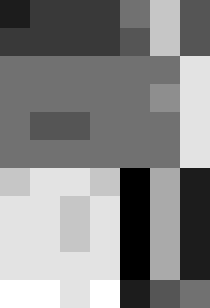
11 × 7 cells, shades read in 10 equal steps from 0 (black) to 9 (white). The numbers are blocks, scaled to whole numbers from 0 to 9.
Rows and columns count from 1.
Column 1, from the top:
1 2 4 4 4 4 7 8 8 8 9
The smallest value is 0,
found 4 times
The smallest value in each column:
1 2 2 2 0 3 1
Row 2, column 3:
2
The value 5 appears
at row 4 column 6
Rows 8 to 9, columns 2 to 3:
8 7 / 8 7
